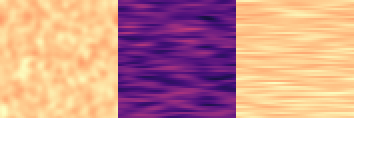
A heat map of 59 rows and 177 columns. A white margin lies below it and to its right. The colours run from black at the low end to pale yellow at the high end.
It is made of 1 by 3 panels. Panel 1,1: very high, blotchy, faint in contrast. Panel 1,2: low, streaked across. Panel 1,3: very high, streaked across, faint in contrast.
